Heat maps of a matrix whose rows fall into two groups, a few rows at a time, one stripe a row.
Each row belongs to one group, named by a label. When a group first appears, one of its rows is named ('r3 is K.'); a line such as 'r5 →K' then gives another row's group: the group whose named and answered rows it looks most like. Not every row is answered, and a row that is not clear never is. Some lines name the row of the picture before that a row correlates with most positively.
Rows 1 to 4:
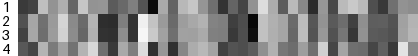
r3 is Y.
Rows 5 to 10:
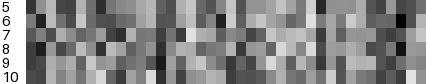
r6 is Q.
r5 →Q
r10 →Y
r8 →Q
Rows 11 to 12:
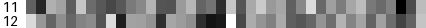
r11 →Q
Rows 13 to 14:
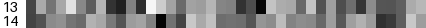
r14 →Y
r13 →Y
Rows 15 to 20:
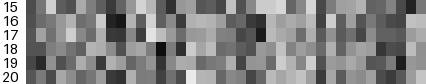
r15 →Q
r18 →Y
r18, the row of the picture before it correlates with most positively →14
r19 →Q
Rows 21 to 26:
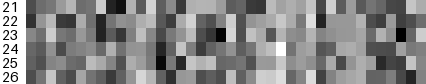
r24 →Q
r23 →Q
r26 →Q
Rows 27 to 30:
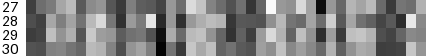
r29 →Y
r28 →Y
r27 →Y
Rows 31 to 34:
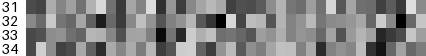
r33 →Y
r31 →Y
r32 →Q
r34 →Q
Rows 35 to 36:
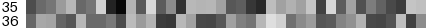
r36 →Q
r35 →Y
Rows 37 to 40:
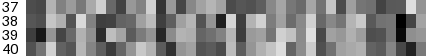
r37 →Y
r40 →Q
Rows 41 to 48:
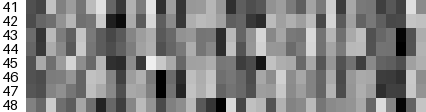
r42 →Y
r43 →Q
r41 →Y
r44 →Q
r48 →Q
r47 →Y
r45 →Y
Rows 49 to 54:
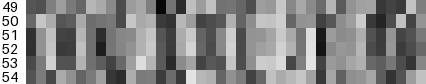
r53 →Q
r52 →Q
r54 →Y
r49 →Y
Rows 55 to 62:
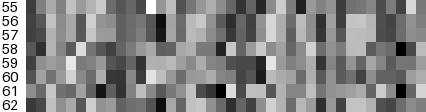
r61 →Q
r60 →Y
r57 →Y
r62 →Y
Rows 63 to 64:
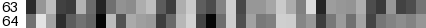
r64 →Q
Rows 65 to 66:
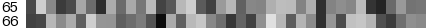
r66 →Y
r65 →Q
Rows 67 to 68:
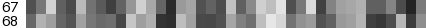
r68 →Q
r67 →Q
